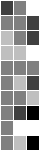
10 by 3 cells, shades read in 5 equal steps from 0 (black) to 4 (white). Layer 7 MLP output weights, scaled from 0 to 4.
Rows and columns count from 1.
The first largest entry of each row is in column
3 1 1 3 1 2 3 1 2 2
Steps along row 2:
same down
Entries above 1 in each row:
2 2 2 3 3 2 3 1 3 2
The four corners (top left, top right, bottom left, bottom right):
1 4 2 0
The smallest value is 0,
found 2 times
